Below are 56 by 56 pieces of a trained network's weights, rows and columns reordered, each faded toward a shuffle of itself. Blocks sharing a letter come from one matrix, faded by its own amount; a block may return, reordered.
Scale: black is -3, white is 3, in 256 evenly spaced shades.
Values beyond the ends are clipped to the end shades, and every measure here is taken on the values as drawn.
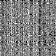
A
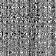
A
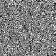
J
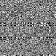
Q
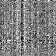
A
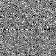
J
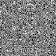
J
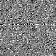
J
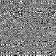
Q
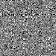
J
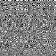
Q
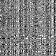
A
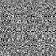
Q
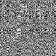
Q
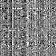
A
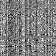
A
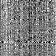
A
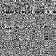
Q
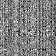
A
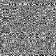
Q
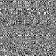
Q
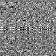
Q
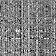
A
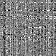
A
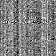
A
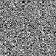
J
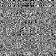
Q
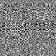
Q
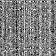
A
